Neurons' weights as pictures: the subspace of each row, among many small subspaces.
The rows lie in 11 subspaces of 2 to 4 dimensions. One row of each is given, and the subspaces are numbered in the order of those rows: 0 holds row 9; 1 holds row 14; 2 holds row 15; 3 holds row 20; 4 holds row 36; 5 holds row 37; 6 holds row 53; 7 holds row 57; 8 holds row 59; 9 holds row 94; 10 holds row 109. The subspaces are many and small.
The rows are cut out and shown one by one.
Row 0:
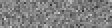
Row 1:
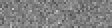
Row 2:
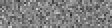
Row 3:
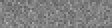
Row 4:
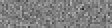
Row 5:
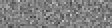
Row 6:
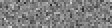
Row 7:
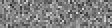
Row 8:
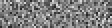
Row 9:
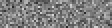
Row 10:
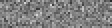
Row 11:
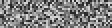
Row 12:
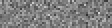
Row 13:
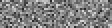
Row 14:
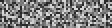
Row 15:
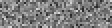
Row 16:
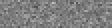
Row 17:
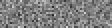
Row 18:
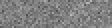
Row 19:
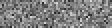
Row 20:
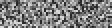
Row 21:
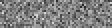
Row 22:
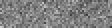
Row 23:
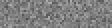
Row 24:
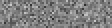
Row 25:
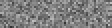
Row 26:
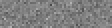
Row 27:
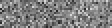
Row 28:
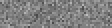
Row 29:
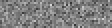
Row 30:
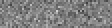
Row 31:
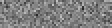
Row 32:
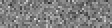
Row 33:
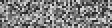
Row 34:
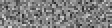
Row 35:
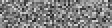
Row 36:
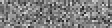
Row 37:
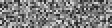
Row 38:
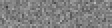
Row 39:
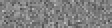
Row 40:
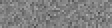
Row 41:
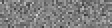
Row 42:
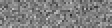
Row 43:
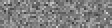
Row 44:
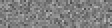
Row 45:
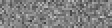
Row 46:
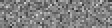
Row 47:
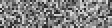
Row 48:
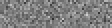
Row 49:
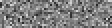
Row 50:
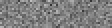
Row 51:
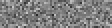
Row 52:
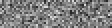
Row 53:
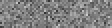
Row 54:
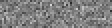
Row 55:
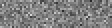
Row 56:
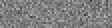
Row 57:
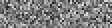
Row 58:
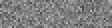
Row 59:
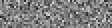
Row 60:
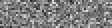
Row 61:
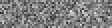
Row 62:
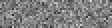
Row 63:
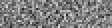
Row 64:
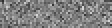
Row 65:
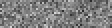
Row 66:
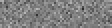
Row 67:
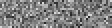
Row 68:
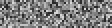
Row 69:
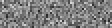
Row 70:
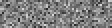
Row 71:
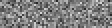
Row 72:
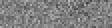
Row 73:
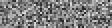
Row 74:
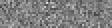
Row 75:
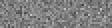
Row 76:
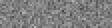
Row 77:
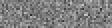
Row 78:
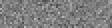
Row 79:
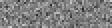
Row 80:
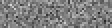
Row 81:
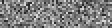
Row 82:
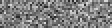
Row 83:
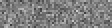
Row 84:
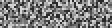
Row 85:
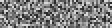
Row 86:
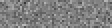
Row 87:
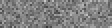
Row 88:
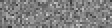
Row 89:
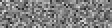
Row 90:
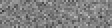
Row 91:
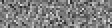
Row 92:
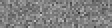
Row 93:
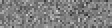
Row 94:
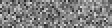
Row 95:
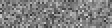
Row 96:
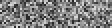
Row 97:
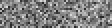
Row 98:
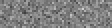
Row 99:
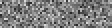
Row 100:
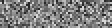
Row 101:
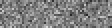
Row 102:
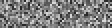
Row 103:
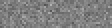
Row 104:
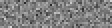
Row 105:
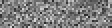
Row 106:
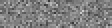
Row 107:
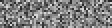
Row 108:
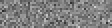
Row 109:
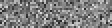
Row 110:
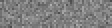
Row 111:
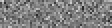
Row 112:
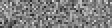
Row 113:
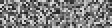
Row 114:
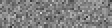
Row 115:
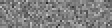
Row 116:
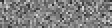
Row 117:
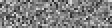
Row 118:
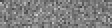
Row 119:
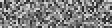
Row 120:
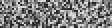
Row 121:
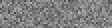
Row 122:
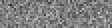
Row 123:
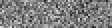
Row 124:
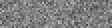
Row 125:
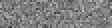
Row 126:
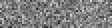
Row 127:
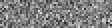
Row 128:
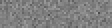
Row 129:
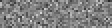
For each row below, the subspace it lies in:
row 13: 0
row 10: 4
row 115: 6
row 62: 1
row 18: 3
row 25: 6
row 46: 4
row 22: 7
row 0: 2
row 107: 4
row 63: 10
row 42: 5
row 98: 8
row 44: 5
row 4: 1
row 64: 9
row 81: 9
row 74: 6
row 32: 5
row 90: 10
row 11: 8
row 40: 8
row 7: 5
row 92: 4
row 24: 6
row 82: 8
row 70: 4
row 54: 4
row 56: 1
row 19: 1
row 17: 0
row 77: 1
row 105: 4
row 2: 8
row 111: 9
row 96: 10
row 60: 6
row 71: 0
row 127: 10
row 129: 0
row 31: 9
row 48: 7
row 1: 5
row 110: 1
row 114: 4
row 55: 1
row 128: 8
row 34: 3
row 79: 2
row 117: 0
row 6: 2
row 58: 9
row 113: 6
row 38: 3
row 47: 7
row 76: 8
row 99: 9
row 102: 7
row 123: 3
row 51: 0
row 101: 7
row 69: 10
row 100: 9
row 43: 6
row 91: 10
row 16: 6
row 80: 10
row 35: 4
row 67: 1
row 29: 4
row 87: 7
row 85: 2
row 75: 1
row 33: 4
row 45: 8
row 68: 5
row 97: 10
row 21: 4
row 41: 9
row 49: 0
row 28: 4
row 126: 7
